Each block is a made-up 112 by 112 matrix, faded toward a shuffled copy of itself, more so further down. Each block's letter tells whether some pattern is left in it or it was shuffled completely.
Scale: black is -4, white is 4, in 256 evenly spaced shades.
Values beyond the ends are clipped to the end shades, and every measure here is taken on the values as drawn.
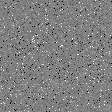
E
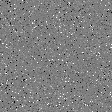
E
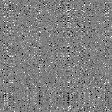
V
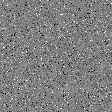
E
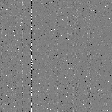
V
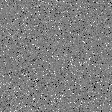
E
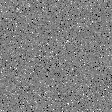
E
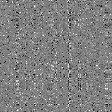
V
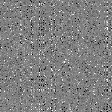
V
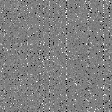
V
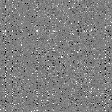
V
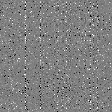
V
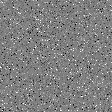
E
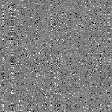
V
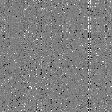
V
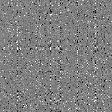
V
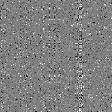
V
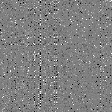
V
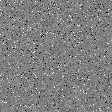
E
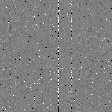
V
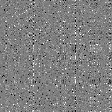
V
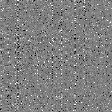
V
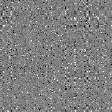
V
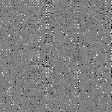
V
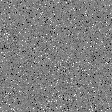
E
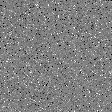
E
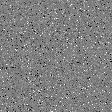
E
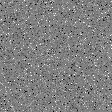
E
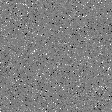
E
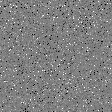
E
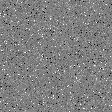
E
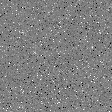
E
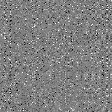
V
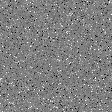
E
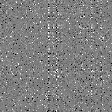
V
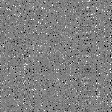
V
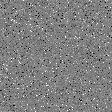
E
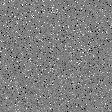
E
